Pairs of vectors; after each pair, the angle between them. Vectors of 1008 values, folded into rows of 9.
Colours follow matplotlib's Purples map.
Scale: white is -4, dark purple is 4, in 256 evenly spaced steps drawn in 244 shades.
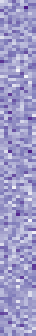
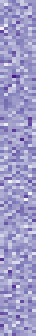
partly aligned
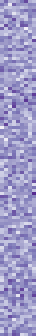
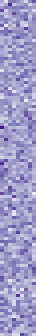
nearly opposite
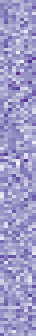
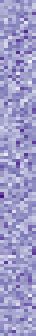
nearly opposite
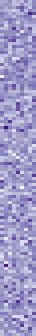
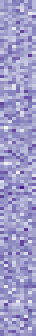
nearly opposite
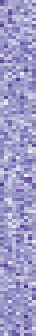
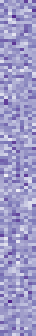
partly opposed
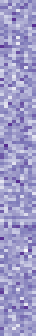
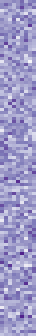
partly aligned
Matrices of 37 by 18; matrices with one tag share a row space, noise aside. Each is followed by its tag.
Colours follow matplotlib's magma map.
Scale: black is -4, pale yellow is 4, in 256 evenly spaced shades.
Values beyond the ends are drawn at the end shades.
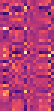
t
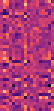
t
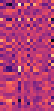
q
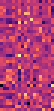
q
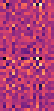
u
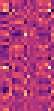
t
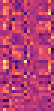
t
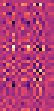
u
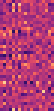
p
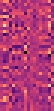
t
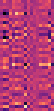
t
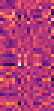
q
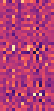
u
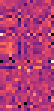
q
